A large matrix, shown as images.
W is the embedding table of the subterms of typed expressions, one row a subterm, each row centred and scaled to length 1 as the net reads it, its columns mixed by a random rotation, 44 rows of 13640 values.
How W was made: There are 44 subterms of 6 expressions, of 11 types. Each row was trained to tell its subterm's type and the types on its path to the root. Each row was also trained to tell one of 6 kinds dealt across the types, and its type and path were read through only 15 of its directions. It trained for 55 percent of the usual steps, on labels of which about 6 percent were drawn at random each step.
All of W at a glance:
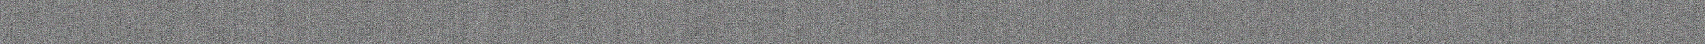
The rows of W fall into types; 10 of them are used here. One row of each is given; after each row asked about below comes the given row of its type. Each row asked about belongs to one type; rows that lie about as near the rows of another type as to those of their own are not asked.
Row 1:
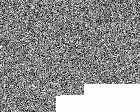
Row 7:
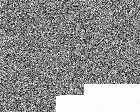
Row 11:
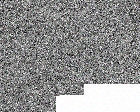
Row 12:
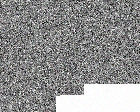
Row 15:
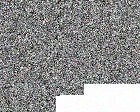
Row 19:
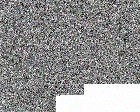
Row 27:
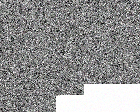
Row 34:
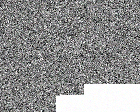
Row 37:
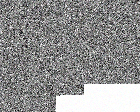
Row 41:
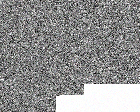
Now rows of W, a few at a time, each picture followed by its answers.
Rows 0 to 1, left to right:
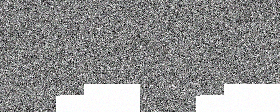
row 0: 34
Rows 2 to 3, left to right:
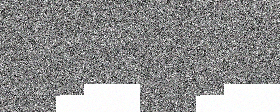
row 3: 37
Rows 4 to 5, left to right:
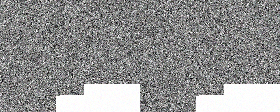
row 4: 12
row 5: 11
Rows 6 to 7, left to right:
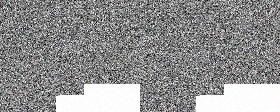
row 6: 34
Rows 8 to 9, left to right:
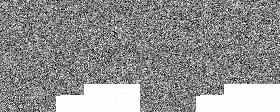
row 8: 12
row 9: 15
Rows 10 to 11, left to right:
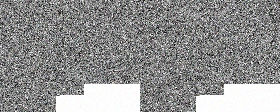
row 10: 1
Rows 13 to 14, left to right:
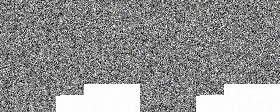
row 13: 15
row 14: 34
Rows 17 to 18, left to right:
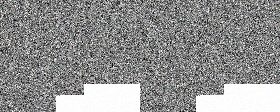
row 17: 19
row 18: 34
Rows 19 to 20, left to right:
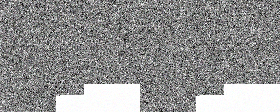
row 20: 12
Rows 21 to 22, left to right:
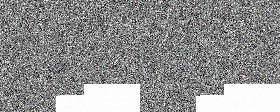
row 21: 27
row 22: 15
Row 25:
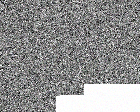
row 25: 11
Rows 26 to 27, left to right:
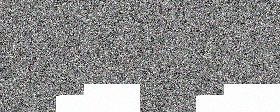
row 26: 41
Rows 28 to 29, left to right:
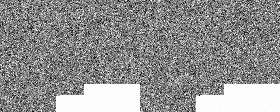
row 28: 11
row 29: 37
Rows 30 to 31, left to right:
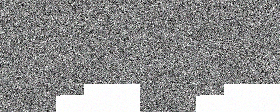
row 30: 19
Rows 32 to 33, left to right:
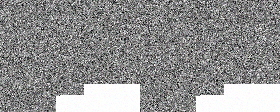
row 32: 19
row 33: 27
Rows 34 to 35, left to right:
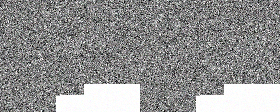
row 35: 27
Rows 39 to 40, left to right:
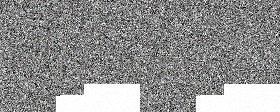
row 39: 15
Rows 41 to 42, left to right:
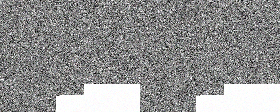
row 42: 37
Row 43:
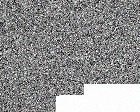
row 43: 11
